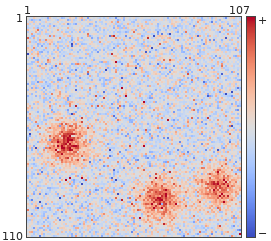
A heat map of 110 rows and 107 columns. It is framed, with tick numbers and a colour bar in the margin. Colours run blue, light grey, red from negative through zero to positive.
On average the colour sits 50% of the way up the scale. Neither half mirrors the other. There are three bumps. No row or column stands out.
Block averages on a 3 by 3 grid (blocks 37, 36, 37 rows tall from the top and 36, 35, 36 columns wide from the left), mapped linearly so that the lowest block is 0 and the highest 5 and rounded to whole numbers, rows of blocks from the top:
000 | 500 | 045
